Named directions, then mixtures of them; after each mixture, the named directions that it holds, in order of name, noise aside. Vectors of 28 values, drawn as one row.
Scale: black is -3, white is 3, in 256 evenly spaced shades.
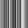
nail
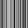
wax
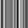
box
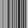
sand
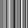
nail, wax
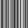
box, nail, wax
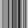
nail, sand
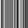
box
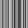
nail, sand, wax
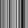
box, nail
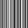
nail, wax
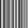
box, wax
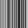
sand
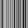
box, sand, wax
